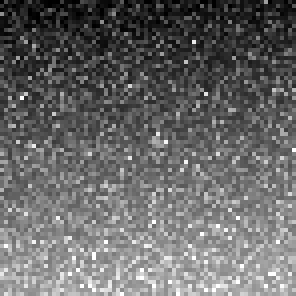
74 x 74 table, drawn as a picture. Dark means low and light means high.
Histogram: bell-shaped. Slope: up to the bottom. Stripes: none. Average level on the scale: 40%. Odd rows or columns: none.
